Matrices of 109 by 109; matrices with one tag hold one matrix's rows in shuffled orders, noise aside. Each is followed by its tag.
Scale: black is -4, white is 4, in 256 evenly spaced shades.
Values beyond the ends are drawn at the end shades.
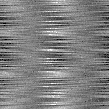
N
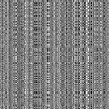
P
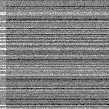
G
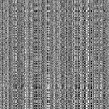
P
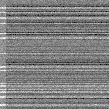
G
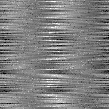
N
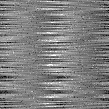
N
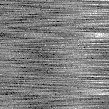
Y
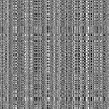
P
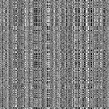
P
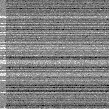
G
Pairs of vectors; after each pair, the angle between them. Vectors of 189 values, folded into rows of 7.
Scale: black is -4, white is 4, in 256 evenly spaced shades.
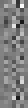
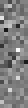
orthogonal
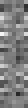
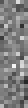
orthogonal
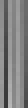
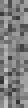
partly opposed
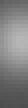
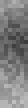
nearly opposite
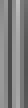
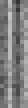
nearly opposite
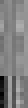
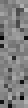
orthogonal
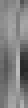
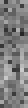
partly opposed
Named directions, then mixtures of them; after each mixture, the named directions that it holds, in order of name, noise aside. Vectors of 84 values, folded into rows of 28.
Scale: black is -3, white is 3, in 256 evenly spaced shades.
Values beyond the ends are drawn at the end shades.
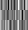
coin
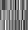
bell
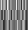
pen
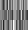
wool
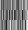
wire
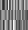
bell, coin, wool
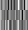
coin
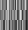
bell, pen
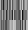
wire, wool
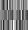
wool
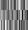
bell, coin, wool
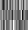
bell, wire, wool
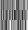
wire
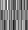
pen, wool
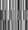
coin, pen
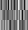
coin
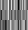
coin, pen, wire
